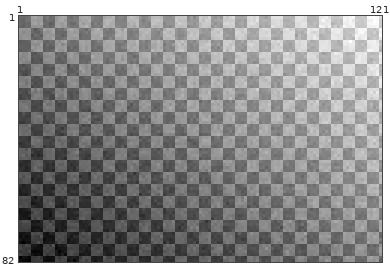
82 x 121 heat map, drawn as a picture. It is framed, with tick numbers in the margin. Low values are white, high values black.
The field is checkered. The ninth with the lowest average is the top right. No single row or column stands out from its neighbours. There is an overall slope up to the bottom left.
